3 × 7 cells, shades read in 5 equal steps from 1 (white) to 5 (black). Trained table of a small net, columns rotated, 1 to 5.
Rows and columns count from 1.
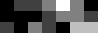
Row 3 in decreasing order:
5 5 4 4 3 2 2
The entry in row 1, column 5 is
1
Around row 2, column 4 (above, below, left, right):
3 4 5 3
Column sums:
14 14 12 11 9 8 11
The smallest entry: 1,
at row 1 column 5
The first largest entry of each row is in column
1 1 2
